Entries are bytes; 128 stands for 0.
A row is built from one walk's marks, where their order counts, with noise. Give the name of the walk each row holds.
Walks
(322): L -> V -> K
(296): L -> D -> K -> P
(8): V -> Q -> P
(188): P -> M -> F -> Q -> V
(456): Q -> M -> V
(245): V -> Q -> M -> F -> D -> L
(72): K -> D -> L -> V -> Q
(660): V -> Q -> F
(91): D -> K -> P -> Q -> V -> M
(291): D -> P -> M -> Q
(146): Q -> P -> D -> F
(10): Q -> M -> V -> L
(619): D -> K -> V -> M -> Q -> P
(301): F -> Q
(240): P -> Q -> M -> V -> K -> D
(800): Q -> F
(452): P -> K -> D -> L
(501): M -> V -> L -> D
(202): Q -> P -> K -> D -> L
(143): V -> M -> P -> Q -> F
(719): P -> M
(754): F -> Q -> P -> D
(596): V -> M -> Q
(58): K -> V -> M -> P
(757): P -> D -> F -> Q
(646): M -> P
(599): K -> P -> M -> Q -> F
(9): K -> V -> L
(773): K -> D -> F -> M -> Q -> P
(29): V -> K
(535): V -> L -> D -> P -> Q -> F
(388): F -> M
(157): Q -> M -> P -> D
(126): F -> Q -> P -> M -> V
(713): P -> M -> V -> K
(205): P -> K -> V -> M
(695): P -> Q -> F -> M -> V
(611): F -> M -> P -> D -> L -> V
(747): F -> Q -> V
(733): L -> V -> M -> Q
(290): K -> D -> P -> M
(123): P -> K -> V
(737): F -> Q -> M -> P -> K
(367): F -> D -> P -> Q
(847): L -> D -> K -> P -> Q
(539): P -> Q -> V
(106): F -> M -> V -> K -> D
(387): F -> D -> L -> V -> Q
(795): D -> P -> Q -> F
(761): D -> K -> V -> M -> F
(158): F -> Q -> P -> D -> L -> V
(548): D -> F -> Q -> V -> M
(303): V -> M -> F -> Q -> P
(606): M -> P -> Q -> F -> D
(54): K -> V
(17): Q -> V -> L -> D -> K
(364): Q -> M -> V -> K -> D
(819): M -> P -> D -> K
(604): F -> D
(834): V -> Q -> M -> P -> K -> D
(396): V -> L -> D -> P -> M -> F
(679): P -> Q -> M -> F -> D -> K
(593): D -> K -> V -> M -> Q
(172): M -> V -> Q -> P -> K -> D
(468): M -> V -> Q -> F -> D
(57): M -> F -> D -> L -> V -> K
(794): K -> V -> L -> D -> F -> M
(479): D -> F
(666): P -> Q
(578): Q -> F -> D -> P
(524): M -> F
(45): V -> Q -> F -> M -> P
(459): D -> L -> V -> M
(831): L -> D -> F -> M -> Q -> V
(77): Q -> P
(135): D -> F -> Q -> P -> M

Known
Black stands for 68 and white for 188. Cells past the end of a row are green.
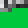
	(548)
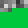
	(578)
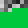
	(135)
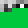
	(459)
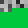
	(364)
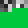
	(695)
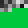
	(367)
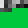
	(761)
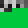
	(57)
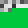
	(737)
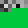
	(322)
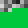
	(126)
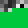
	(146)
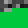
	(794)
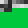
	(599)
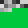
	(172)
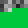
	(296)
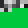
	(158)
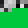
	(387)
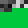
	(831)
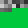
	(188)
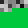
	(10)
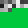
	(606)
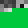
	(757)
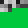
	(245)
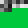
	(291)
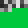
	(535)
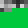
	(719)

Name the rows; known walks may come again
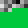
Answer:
(126)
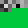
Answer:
(322)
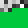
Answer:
(58)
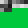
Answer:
(599)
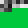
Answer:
(291)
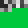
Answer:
(535)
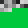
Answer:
(172)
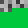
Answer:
(364)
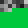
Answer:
(501)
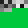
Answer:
(240)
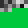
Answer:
(367)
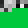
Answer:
(387)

